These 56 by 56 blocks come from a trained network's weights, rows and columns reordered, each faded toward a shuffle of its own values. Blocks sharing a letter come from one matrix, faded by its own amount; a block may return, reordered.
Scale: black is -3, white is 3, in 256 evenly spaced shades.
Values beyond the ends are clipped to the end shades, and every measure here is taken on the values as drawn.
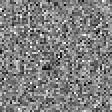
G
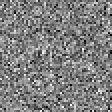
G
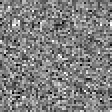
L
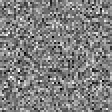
L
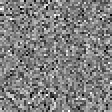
G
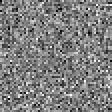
G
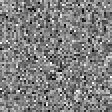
G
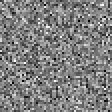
G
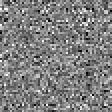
L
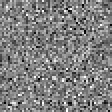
L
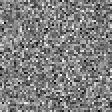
G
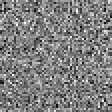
L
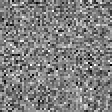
L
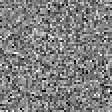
G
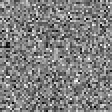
L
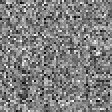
L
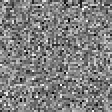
L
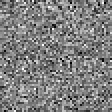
L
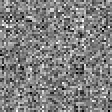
L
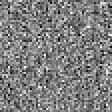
L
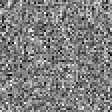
L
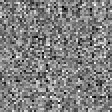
L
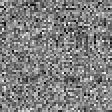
L
